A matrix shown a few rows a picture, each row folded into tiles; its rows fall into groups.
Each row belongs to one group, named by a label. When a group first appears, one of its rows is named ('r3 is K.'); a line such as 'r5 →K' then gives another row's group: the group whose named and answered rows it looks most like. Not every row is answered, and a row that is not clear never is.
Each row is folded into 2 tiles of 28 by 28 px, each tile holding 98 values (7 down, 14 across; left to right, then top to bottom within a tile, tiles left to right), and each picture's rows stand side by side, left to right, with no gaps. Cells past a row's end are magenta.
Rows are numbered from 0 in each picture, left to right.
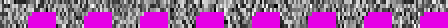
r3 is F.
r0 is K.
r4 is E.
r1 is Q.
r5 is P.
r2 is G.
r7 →Q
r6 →P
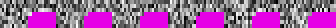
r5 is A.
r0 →G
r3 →E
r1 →G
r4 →A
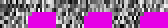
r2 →F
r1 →Q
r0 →G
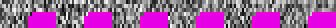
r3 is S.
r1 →G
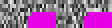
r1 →F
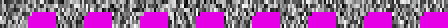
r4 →P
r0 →Q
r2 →A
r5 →F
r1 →P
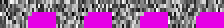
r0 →P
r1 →A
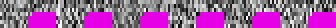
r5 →K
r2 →F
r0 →A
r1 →E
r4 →F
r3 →Q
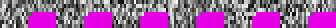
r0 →E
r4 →A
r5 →G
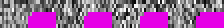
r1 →F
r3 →P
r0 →K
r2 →K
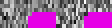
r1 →Q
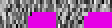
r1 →S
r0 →E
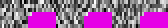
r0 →S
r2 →G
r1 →S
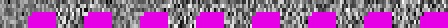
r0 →E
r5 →A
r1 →S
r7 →P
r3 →Q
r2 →A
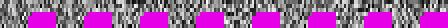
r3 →S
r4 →Q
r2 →K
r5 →Q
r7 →E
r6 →A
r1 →F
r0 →F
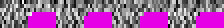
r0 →S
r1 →E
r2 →S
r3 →E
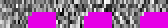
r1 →G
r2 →S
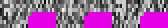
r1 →F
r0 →K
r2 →K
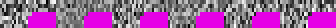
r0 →G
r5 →Q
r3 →S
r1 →E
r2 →Q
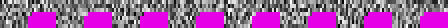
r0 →P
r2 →P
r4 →K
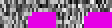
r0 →G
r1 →K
